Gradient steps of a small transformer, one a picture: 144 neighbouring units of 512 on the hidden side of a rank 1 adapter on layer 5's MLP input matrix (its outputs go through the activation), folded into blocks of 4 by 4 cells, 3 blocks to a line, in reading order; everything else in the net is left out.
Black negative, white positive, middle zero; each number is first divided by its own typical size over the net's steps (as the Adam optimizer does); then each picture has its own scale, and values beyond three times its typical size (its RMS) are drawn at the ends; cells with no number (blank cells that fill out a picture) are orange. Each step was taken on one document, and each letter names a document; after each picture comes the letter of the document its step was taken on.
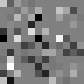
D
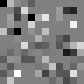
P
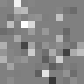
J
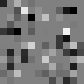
P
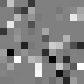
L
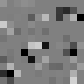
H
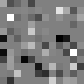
D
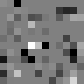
H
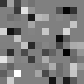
P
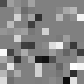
L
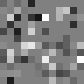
P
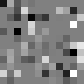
P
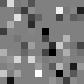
L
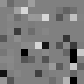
H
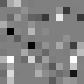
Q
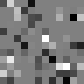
L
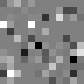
Q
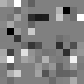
Q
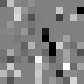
L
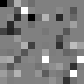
P
